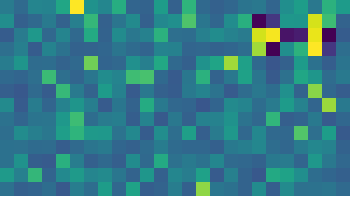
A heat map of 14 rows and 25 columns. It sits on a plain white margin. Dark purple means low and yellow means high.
Grain: fine. Mirror symmetry: none. Histogram: skewed, a long tail of high values. Roughest part: top right. Slope: none. Average level on the scale: 40%. Odd patch: rougher, in the top right.
